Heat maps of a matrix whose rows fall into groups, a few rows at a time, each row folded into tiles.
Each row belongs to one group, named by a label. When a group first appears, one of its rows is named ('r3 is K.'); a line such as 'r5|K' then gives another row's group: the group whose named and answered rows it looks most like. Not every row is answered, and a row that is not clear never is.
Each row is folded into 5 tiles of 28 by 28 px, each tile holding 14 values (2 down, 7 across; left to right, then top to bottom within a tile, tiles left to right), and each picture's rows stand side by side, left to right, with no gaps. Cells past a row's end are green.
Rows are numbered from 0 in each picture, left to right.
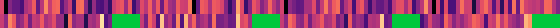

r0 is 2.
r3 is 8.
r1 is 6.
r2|2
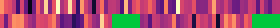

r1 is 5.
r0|2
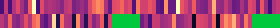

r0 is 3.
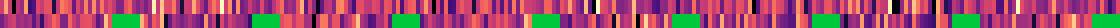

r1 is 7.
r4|5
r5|6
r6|6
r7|5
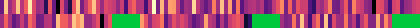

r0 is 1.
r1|7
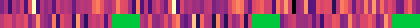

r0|3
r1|3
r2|8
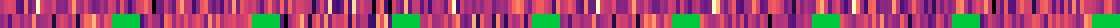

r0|5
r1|8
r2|6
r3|3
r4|5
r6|7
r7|8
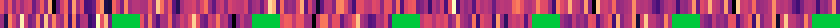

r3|3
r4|5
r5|5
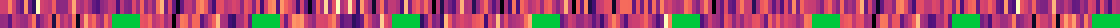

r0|5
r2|2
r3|8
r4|8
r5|8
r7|5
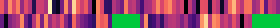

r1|1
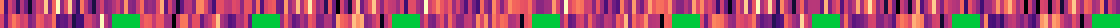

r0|2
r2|1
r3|1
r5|2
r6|1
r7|1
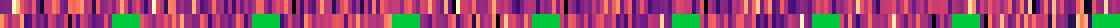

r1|7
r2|8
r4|2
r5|2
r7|6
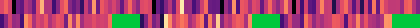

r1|8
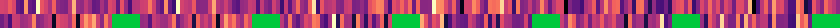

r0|5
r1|5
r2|3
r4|2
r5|6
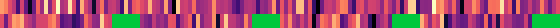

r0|2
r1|5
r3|7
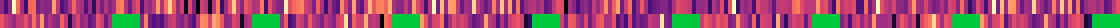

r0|7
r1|1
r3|7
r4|2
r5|3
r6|5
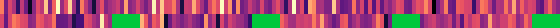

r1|7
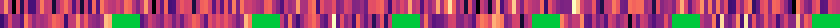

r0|8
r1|8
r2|3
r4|7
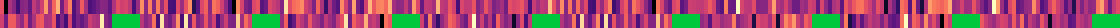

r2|1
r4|6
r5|5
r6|1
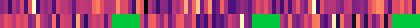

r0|3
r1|2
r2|3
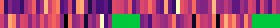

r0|2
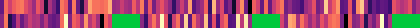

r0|1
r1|6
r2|2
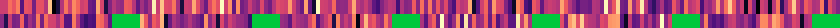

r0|6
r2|5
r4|2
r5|1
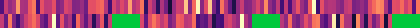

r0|3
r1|2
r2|3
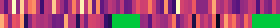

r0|7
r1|5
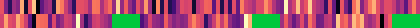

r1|8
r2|1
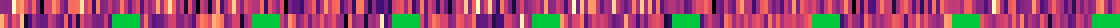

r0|7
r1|1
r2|2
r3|2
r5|8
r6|8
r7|7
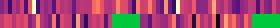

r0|3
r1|5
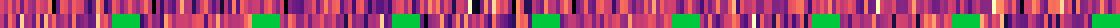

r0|6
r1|8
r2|2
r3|6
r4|8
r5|3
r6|5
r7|7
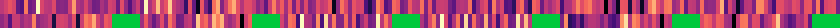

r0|5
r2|6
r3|6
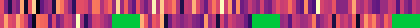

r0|3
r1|7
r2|5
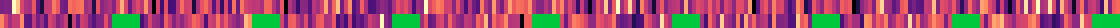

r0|7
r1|8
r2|2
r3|1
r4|2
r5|6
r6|8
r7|2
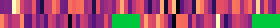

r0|7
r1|3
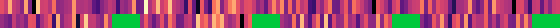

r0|5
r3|6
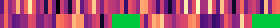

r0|1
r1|2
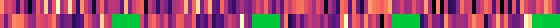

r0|2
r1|2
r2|1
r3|8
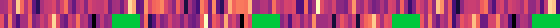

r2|5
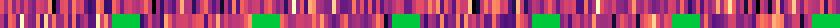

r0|6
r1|8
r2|7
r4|5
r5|1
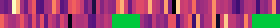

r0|7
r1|5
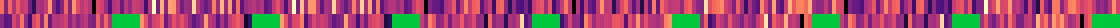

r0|6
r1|7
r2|7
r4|8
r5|1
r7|1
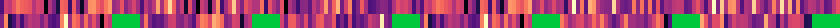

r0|1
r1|1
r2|2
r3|1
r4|7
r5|7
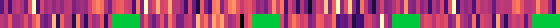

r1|1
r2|2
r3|3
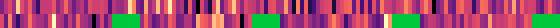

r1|1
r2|8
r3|8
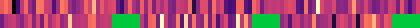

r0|8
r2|5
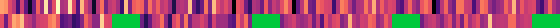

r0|2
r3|8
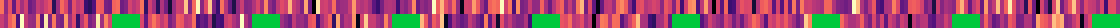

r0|6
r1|2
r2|5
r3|7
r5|8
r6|7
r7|1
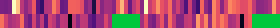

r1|1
